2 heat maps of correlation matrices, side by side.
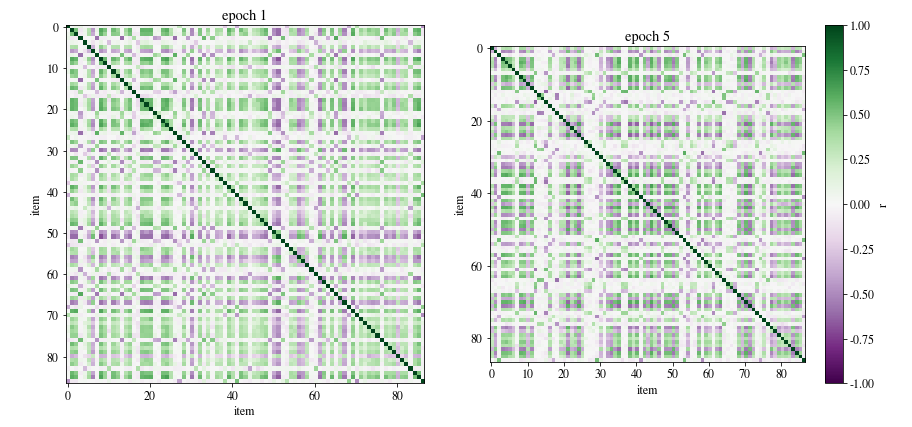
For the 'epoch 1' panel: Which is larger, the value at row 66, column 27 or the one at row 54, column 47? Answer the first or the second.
the second
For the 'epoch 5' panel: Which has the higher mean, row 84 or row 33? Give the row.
84
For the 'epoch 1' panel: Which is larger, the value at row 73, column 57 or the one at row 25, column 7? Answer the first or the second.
the second
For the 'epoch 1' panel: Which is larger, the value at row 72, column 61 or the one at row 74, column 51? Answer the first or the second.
the first
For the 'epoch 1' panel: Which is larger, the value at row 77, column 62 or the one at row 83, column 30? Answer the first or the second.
the first
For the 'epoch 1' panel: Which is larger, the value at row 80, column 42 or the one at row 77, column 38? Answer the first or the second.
the second
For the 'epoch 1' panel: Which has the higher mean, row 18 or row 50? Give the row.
18
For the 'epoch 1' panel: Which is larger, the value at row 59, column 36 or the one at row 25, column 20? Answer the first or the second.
the second
